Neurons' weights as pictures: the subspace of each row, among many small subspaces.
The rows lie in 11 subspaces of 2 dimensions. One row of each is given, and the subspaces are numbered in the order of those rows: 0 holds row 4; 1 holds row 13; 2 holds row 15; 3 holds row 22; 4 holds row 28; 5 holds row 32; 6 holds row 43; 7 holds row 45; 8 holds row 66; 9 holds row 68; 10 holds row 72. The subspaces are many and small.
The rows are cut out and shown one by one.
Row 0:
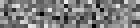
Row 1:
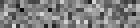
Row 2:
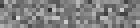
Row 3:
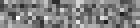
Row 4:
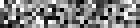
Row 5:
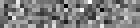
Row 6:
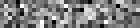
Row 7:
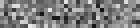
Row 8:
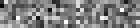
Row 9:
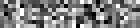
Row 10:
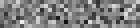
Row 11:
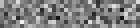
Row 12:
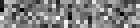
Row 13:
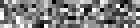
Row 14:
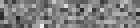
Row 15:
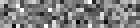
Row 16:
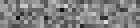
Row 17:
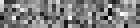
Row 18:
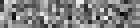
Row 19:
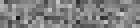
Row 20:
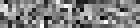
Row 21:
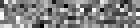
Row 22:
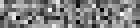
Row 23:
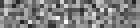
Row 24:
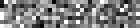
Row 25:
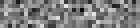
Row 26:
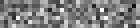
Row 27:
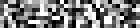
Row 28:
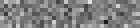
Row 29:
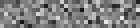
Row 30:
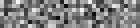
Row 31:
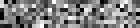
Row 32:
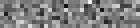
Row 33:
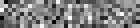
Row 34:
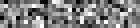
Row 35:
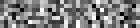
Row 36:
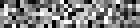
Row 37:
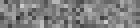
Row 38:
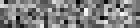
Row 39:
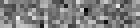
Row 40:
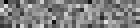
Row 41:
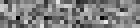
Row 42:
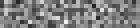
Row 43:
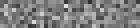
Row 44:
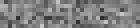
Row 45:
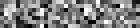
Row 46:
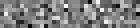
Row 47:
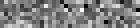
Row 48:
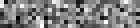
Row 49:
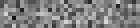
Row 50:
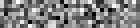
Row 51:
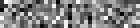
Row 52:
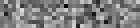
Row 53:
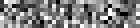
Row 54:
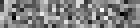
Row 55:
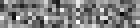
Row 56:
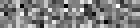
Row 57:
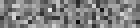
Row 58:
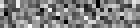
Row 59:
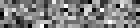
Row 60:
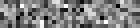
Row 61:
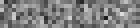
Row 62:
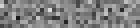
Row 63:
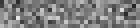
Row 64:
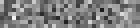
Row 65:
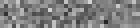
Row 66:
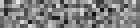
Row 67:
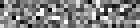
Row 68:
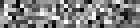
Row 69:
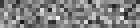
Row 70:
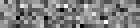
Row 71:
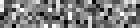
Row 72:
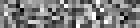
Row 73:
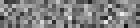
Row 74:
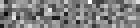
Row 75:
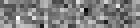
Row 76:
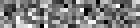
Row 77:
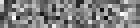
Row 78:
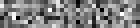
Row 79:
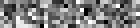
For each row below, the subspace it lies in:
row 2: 5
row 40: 2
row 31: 1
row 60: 3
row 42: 8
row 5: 9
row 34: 8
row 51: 2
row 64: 9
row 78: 3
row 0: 6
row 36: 4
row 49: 4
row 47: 0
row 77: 9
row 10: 0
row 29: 0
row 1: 2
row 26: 10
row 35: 10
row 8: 5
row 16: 10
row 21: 1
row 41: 6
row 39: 7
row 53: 4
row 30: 8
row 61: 9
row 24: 1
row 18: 9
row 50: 8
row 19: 6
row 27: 10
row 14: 1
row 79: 7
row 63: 0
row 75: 7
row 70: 10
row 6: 9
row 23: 8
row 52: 10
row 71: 2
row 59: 1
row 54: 9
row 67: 5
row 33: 2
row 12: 2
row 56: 3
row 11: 0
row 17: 4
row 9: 10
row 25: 8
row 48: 5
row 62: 5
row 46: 5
